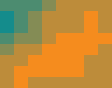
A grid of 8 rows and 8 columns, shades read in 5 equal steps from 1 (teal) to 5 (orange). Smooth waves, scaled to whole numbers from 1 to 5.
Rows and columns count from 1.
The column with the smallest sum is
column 1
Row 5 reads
3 4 4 5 5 5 5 4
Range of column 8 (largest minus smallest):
1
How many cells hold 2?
6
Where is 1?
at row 2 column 1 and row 3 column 1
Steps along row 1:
same same up up same same same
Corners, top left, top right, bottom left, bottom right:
2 4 4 4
